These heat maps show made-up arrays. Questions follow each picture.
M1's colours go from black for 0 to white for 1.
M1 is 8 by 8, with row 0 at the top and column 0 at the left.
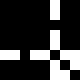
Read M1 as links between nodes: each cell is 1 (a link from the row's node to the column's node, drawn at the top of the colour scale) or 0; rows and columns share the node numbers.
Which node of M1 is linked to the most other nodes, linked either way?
node 5
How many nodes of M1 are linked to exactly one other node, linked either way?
4
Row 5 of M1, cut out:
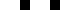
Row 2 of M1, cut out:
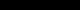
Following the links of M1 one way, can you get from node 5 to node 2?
no
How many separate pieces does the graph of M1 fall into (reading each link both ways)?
2
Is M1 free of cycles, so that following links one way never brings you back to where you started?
no
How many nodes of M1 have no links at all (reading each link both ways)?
1
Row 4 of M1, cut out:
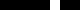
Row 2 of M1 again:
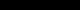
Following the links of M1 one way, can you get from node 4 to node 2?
no
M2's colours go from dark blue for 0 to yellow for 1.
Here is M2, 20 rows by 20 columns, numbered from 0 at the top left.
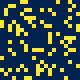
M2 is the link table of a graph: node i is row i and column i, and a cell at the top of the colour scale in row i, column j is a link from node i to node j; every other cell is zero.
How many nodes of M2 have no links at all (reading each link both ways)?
0
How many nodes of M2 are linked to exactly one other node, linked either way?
0
